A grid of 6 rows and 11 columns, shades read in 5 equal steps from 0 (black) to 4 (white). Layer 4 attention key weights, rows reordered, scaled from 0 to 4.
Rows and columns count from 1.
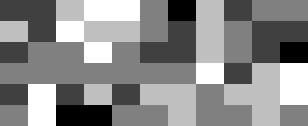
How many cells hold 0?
4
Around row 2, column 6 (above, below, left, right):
2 1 3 1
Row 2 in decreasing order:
4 3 3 3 3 2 2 1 1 1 1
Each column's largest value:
3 4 4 4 4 3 3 4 3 3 4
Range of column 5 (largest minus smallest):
3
